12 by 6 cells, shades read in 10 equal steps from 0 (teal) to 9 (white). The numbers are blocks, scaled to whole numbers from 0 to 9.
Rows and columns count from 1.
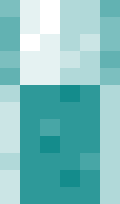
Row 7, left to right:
7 1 1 1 1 6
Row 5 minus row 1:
-1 0 -1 0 0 1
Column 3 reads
9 9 8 8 8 1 1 2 0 1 1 1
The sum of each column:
64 48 49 36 39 60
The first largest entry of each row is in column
3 3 2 2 2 1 1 1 1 1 1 1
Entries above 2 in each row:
6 6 6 6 6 2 2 2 2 2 2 2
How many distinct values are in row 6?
3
